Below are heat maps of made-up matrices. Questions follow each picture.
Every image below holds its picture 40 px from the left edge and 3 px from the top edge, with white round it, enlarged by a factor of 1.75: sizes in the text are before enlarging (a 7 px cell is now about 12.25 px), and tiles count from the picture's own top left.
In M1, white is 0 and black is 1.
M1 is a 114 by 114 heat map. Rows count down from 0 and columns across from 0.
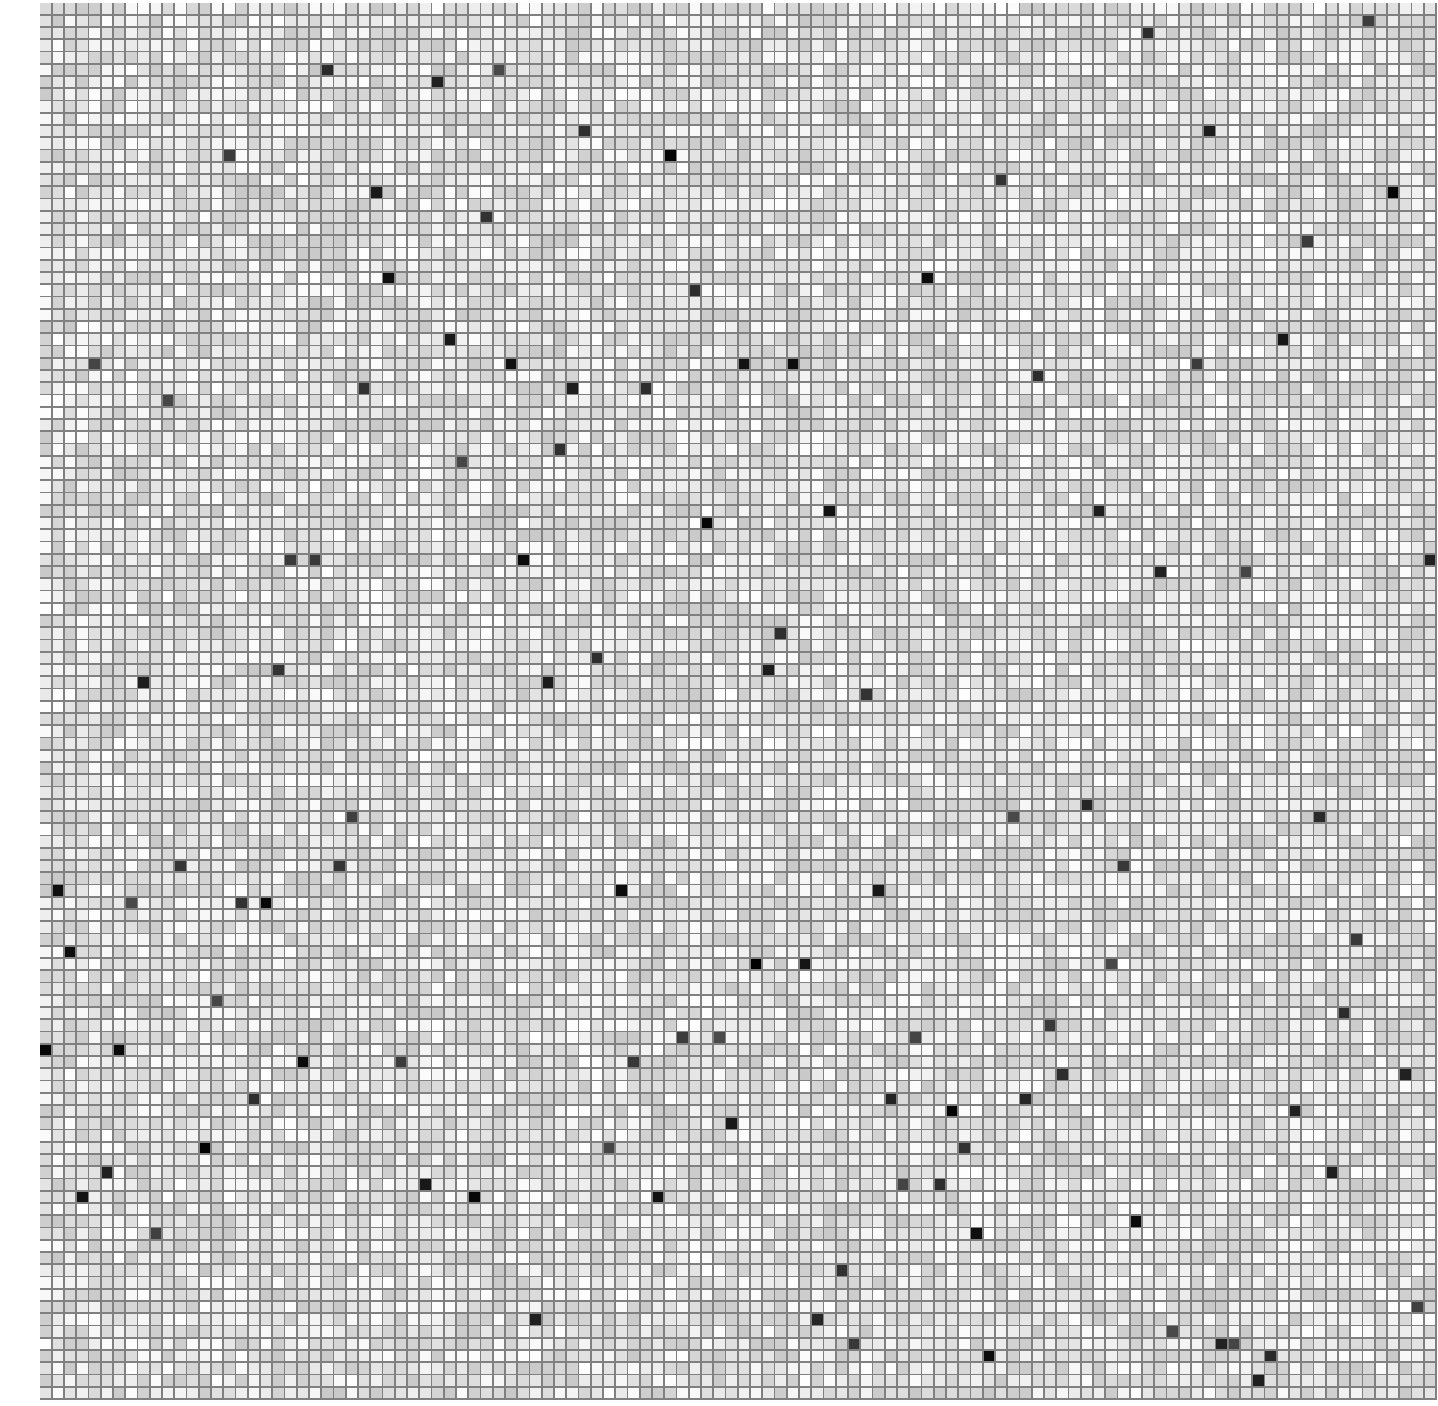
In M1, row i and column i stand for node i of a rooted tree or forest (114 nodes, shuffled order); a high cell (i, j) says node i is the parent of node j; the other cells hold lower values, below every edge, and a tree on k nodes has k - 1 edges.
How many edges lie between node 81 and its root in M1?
1
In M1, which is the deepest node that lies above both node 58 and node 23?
78
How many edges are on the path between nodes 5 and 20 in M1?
4
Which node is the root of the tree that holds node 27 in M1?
12
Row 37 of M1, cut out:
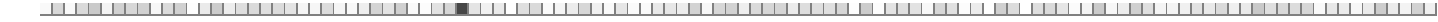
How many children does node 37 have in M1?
1
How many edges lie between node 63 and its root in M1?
6
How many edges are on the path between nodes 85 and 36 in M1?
6
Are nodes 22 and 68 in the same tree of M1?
yes
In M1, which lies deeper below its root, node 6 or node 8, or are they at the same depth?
node 6
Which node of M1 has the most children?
29
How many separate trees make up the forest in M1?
5
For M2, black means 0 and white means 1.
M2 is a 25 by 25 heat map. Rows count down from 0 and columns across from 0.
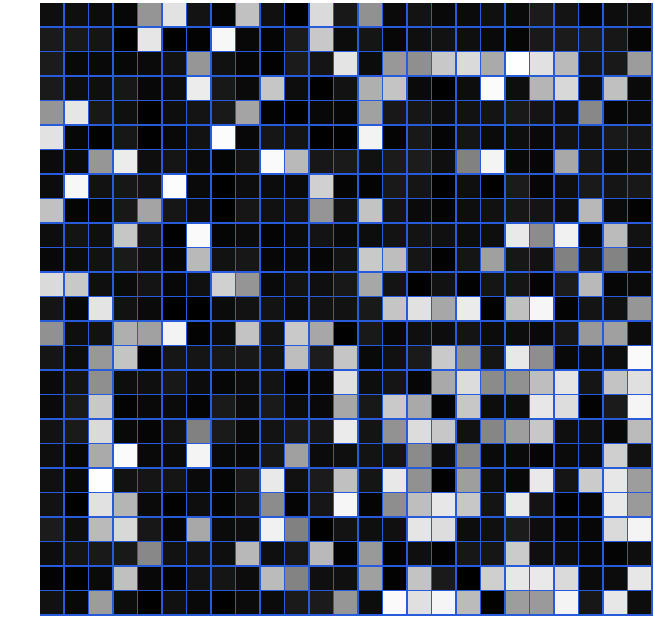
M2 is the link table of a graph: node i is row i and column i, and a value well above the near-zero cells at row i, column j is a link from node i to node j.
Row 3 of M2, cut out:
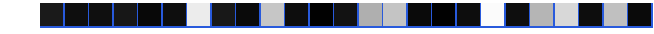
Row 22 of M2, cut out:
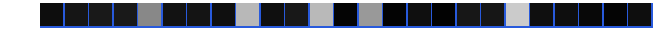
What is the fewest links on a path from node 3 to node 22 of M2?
2
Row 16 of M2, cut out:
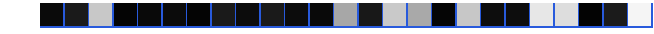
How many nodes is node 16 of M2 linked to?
8
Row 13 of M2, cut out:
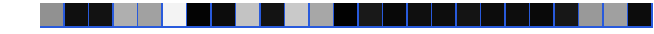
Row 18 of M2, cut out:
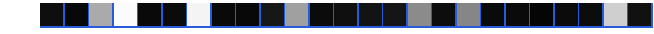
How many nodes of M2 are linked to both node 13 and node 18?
3
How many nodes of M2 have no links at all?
0
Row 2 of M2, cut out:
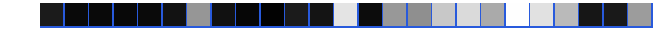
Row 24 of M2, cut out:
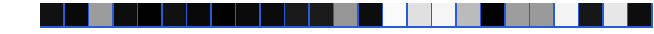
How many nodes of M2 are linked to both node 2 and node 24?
8
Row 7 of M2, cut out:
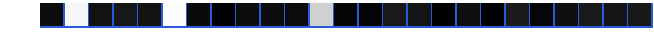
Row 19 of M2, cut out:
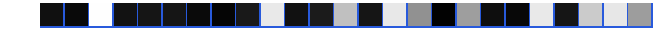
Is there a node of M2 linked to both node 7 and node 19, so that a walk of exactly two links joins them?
no
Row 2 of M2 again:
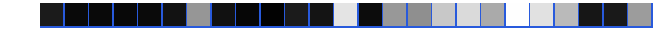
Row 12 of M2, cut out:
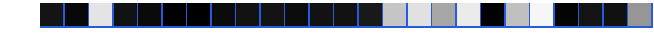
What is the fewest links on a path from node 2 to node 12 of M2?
1
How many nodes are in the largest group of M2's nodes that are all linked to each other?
7
